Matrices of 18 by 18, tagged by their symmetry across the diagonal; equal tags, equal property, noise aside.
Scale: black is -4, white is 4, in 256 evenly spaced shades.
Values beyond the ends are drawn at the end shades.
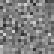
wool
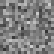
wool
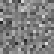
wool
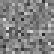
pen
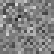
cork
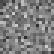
cork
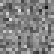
pen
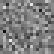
wool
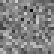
pen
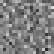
pen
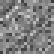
cork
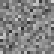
cork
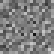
cork
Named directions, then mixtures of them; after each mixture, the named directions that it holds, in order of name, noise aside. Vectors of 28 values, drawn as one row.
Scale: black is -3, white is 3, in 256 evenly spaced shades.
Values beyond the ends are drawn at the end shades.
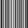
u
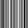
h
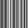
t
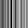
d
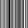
h, t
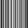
h, u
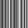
d, t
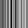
d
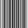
h, u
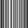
h, u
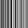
d, u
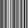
t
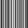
u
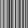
t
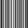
u
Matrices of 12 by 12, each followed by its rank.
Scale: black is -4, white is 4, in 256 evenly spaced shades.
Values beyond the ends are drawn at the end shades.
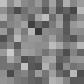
full rank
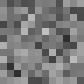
full rank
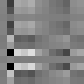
one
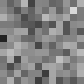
full rank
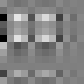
one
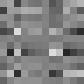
two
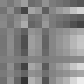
one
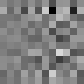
two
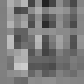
two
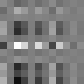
one
